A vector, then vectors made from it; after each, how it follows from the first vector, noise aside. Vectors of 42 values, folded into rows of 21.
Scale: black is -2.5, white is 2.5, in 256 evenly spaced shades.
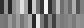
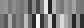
reversed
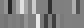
partly zeroed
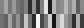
reversed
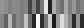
reversed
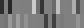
partly zeroed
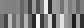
reversed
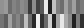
reversed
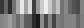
sign-scrambled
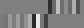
partly zeroed
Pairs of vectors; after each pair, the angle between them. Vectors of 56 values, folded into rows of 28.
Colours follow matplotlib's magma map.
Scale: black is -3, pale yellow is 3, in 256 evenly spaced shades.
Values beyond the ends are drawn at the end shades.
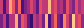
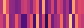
partly opposed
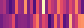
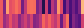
partly opposed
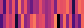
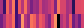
nearly parallel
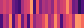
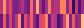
partly aligned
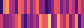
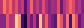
partly aligned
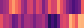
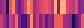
orthogonal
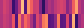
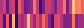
partly aligned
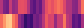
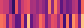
orthogonal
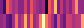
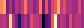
partly opposed
